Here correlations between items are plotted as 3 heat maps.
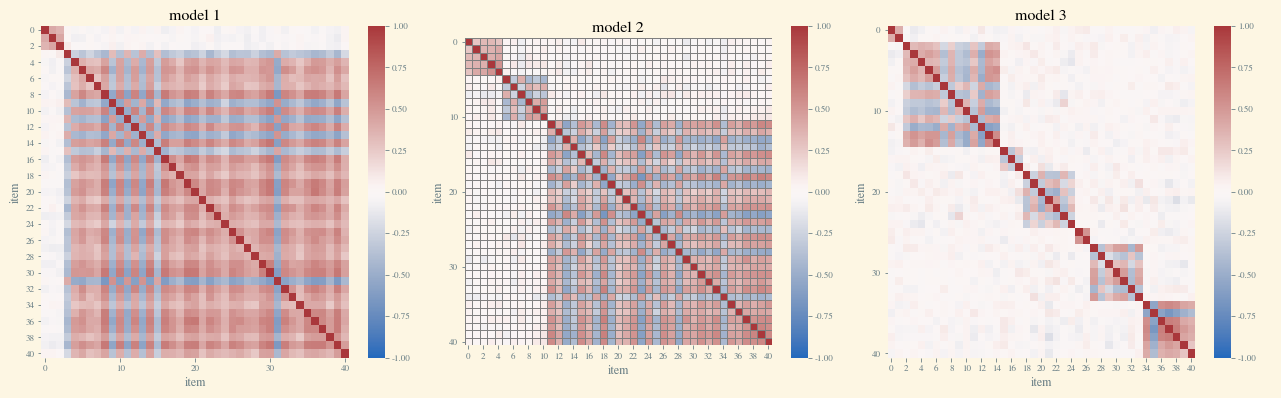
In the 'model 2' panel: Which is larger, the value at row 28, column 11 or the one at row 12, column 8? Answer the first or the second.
the second
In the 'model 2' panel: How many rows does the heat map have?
41
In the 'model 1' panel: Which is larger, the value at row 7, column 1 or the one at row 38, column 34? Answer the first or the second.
the second
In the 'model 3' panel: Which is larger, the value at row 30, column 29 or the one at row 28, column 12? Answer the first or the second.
the first
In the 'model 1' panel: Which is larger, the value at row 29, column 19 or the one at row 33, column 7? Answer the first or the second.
the first
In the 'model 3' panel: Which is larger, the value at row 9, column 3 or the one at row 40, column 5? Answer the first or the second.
the second
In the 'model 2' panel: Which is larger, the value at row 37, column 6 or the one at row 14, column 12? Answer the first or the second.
the first
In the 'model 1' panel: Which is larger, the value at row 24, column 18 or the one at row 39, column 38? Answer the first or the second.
the second
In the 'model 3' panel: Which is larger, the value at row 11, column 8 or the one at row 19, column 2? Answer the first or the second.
the first
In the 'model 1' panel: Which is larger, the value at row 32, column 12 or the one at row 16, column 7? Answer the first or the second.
the first
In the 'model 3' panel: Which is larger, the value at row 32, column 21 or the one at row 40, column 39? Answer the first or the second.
the second
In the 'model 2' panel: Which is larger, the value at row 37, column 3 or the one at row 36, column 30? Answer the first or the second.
the second
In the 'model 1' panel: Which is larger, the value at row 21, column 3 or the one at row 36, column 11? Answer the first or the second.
the first
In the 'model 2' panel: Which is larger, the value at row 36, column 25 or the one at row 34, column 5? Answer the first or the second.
the second
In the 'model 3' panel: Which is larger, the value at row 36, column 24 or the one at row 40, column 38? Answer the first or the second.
the second
